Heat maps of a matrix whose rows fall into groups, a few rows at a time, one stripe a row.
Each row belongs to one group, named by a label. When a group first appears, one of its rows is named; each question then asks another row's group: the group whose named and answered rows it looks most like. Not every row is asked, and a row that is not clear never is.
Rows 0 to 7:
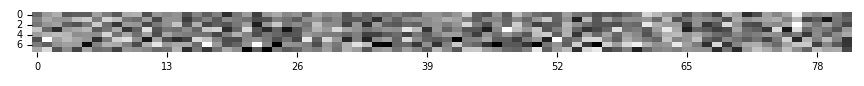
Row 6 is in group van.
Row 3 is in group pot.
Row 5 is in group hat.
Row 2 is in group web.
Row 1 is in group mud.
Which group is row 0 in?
web
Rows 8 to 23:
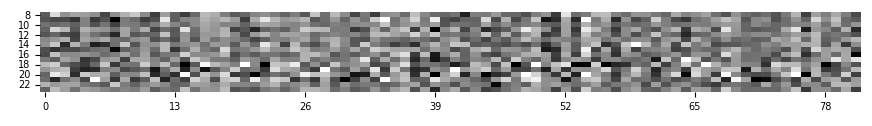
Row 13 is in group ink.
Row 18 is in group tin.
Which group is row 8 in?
hat
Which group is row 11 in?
ink
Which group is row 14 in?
van
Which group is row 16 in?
ink
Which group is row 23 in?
ink
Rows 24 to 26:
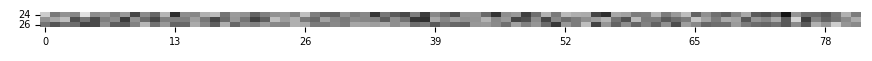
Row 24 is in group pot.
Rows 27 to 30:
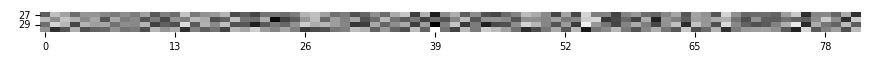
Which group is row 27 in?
ink
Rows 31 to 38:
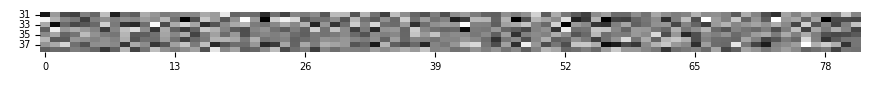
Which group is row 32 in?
tin
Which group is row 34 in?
hat
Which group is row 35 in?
mud
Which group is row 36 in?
pot
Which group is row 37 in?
web
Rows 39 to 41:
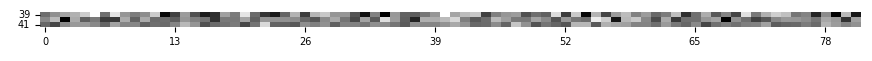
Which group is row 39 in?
mud
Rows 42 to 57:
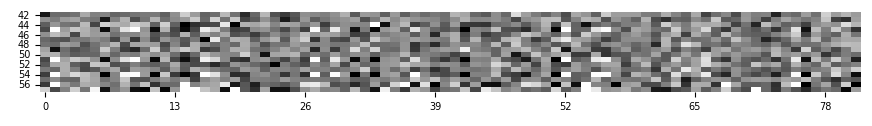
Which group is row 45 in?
hat
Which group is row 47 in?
pot
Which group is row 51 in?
hat
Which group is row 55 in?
mud
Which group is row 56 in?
ink
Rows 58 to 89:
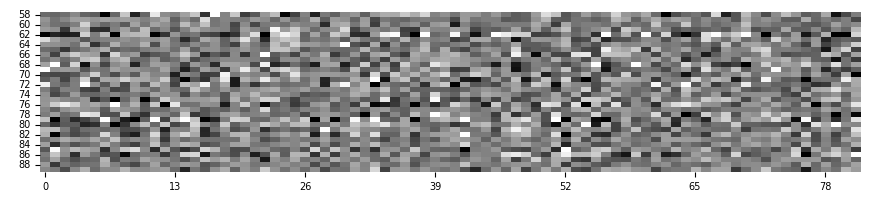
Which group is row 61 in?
van
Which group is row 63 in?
tin
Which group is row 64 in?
van
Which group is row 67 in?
mud
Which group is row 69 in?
tin
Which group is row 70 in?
mud
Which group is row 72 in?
pot
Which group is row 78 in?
mud
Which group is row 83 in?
mud
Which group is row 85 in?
hat
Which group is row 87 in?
tin
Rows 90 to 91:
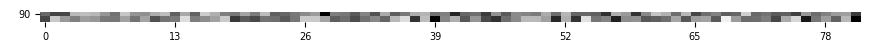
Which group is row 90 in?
pot
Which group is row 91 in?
ink
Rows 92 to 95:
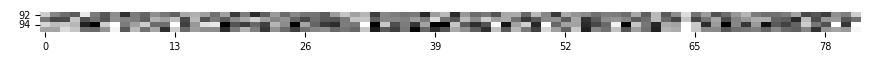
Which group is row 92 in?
pot
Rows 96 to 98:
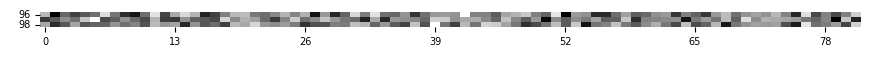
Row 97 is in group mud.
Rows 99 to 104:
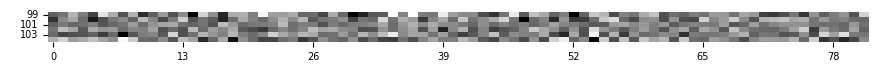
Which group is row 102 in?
ink
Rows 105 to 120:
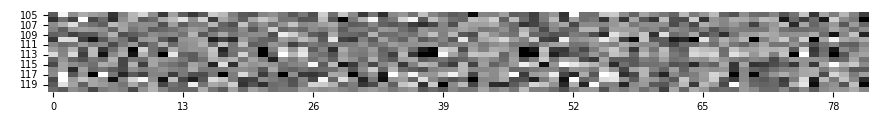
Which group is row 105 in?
hat
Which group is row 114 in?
tin
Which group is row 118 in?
hat
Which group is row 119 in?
ink
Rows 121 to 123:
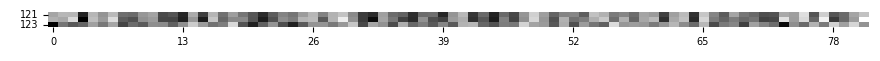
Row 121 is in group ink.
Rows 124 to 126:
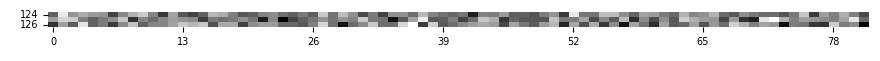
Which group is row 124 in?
hat
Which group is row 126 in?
ink
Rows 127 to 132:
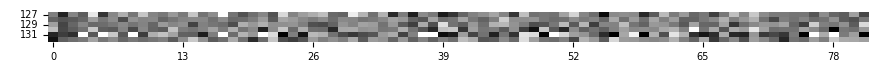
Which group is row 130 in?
pot
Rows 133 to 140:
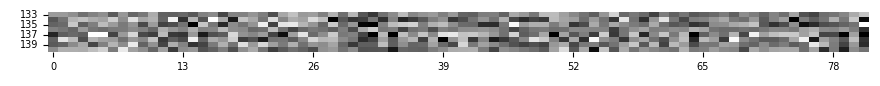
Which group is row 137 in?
mud
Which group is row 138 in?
ink
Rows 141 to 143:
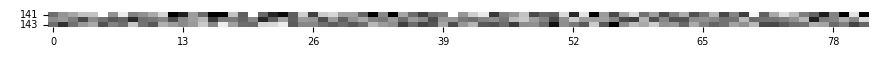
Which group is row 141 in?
mud
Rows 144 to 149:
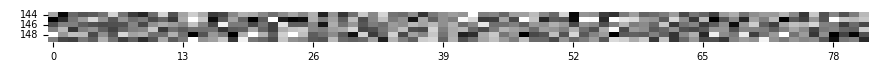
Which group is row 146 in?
web
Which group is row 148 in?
tin
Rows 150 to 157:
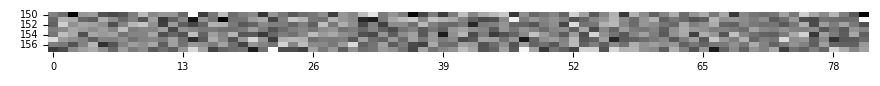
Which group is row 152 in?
hat
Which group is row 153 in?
mud
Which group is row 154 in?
ink
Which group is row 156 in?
van
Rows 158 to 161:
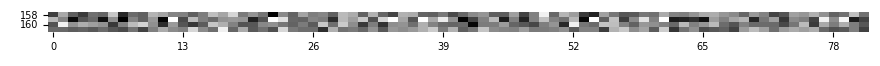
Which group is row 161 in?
web
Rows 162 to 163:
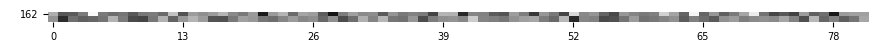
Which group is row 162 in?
pot
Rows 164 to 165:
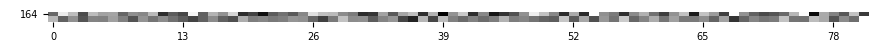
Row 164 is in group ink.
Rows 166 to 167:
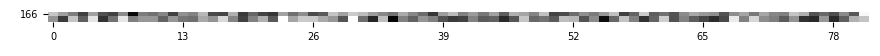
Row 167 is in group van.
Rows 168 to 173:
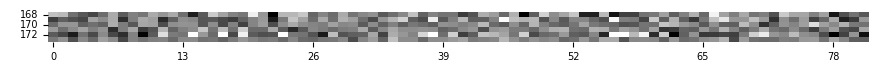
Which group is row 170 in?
web
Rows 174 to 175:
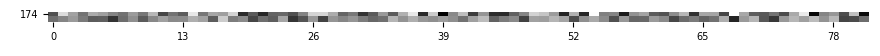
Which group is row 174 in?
ink
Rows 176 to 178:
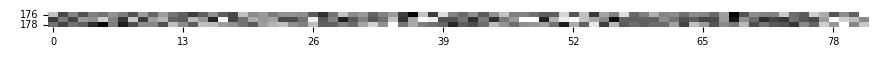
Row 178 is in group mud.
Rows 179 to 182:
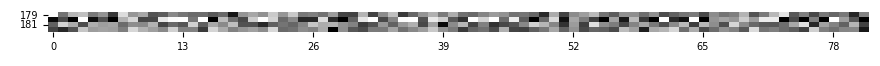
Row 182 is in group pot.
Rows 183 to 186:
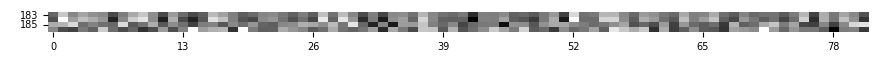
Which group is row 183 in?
hat
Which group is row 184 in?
hat
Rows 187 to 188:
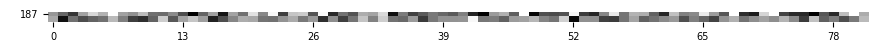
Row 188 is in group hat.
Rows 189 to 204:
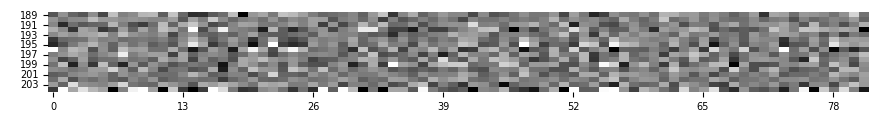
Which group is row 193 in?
mud
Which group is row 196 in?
tin
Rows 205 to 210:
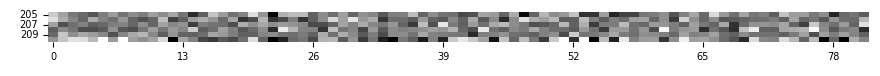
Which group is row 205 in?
tin
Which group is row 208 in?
web
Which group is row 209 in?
hat
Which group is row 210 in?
mud
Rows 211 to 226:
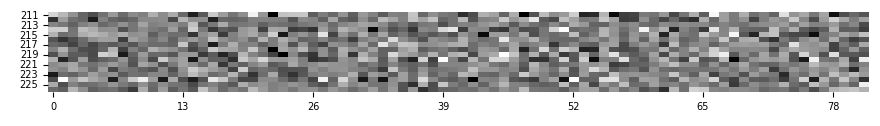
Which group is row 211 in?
tin
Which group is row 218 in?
tin
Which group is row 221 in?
web
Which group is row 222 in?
web
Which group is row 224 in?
hat
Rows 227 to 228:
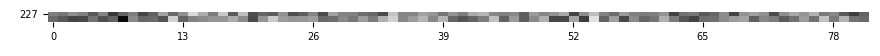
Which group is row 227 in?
web
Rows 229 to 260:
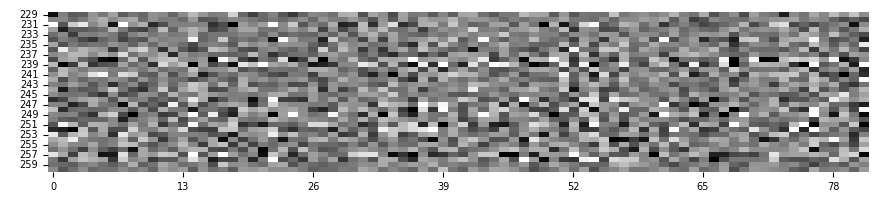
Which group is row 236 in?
hat
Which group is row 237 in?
mud
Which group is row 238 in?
web
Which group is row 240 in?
ink
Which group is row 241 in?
mud
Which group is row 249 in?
web
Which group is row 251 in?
ink
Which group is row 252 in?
pot
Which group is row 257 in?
van
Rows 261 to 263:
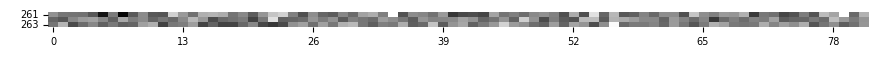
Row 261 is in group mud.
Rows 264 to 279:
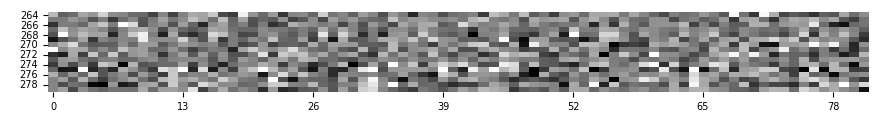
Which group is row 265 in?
web
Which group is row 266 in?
mud
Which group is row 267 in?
hat
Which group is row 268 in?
hat
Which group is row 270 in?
web
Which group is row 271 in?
tin
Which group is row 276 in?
pot
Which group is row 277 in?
van
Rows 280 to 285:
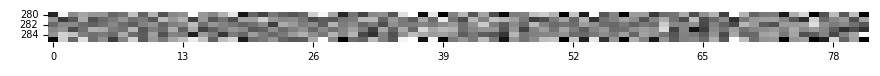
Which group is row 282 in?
web
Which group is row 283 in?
mud
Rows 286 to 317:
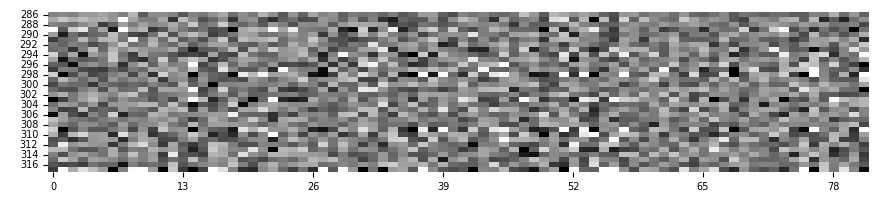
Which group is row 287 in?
mud
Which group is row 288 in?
van
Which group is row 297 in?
web
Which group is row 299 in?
van
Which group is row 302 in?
mud
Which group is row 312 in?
hat
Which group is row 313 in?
tin
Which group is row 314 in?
pot
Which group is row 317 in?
hat
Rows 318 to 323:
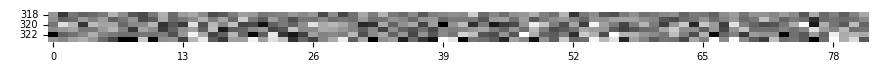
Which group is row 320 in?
ink
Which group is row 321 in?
web
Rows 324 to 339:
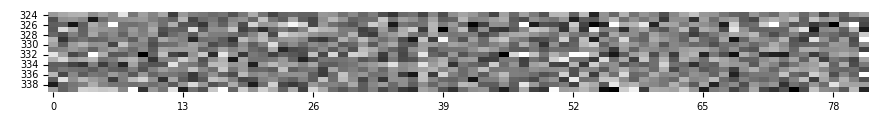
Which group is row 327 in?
ink
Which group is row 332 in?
pot
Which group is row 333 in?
mud
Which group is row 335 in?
web
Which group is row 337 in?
hat
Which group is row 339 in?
pot
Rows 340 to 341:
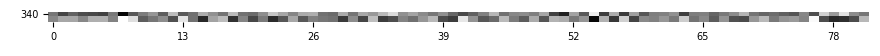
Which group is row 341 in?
mud
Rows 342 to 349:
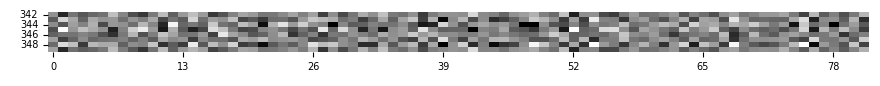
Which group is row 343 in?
ink
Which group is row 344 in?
pot
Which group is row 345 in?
hat
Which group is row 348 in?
ink
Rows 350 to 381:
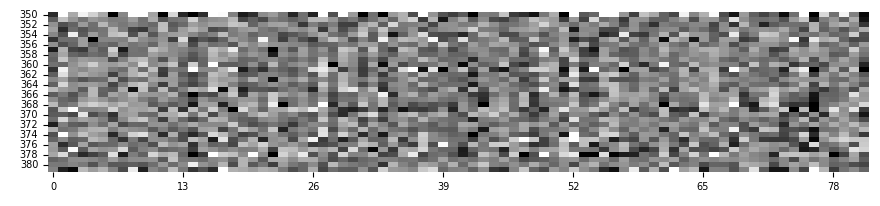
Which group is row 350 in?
hat
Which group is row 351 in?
ink
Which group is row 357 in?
tin
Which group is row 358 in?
tin
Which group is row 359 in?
hat
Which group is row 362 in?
hat
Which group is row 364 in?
hat
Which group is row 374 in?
hat
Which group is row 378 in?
tin
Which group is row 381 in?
pot
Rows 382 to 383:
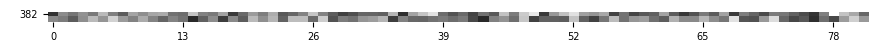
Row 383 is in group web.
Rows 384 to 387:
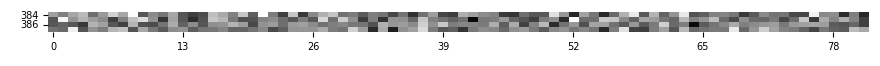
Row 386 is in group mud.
